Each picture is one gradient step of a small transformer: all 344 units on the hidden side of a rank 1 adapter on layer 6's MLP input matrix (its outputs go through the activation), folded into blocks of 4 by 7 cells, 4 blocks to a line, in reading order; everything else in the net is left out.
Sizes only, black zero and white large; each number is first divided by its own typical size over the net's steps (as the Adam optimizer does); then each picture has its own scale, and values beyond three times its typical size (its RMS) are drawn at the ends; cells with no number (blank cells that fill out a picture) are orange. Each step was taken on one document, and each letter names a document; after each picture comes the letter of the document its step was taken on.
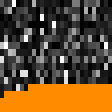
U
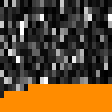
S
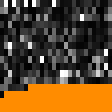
S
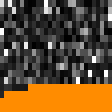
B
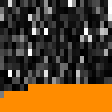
B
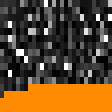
B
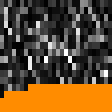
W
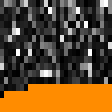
B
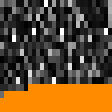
B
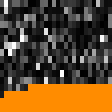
S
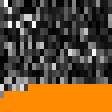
U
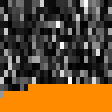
W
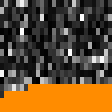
S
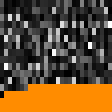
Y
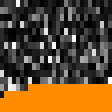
U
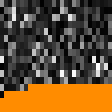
U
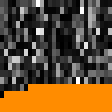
W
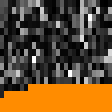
W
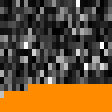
U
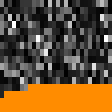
Y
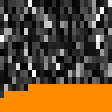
W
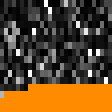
B
